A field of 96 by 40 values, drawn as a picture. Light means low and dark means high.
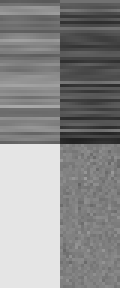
It is made of 2 by 2 panels. Panel 1,1: middling, streaked across. Panel 1,2: high, streaked across. Panel 2,1: very low, flat. Panel 2,2: middling, fine-grained, faint in contrast.
